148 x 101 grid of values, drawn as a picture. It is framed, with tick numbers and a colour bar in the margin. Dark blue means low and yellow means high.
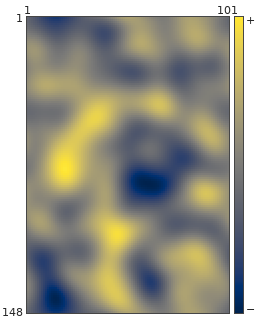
No row or column stands out. The ninth with the highest average is the middle left. The values follow a bell shape. The texture varies smoothly and slowly. There is no overall slope. There are no lone odd cells.
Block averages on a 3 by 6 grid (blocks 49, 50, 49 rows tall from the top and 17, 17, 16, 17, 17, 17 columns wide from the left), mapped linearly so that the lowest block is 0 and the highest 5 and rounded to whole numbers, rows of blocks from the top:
232322 / 353013 / 125233
